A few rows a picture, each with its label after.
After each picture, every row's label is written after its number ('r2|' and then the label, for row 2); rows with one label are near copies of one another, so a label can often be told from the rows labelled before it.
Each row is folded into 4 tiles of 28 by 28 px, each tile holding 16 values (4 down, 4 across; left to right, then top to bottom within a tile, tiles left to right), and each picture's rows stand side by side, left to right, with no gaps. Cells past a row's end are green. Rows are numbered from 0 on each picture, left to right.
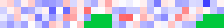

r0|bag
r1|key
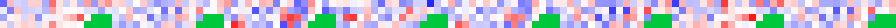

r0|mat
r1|bag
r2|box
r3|key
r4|box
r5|bag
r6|mat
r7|bag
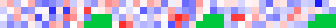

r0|bag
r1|box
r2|key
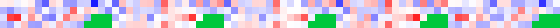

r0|key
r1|mat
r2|mat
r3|mat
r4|key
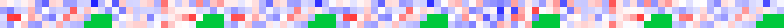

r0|key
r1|mat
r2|key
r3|key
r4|bag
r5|mat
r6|key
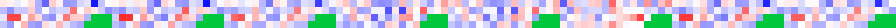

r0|key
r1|key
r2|key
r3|bag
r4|bag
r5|mat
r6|key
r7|key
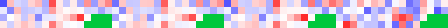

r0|mat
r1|mat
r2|mat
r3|box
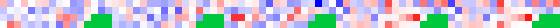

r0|box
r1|bag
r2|key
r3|mat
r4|mat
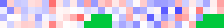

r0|mat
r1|bag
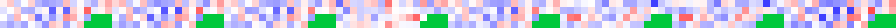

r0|bag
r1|bag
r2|bag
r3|mat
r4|bag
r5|key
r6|key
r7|bag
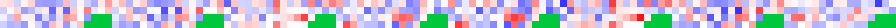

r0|bag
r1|bag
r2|mat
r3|box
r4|box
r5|mat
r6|bag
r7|key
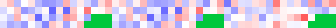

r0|bag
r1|bag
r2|mat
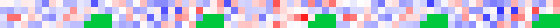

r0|key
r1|bag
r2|mat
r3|key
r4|bag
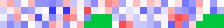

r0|bag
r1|box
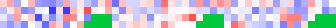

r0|bag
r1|mat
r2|box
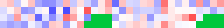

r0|bag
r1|mat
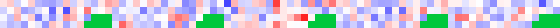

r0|bag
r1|box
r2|mat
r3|bag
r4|key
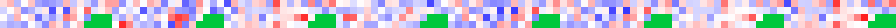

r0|bag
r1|box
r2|mat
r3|key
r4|bag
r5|bag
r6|mat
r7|mat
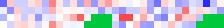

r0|mat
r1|key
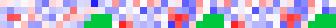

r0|key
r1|box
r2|box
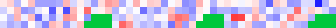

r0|bag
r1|box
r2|key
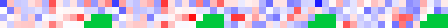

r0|mat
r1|mat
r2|key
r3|box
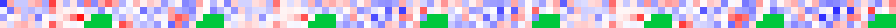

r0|mat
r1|box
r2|mat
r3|bag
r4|bag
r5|mat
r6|box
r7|bag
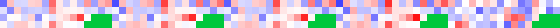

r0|mat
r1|mat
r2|mat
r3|mat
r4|box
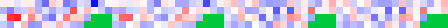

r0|key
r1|key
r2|bag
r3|bag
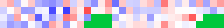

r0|bag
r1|mat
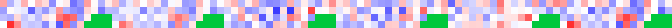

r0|box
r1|box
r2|bag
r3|bag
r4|mat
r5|box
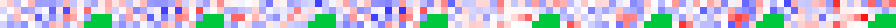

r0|bag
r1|bag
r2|key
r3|bag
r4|mat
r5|box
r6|box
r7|mat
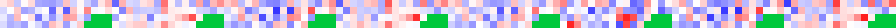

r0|bag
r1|mat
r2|bag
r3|mat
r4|bag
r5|box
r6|bag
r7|mat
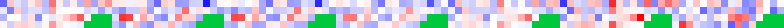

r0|mat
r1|key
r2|key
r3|key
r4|mat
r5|mat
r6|box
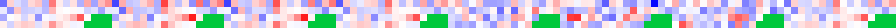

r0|mat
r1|mat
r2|mat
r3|mat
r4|bag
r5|key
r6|box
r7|mat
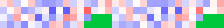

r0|bag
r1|bag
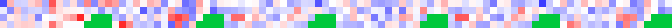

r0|mat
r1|box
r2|key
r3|bag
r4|key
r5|box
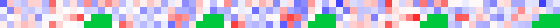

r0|mat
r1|box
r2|box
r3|mat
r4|key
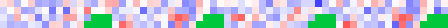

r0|bag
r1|box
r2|key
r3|box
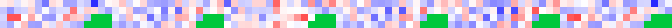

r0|key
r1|bag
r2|mat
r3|bag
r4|bag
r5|key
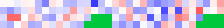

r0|key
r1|bag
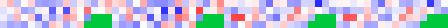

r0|bag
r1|bag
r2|key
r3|key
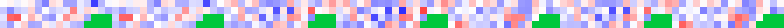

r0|key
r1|key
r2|bag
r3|bag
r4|box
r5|bag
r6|box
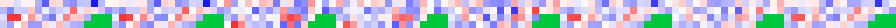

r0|key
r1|key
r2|box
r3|box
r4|bag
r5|key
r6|bag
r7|key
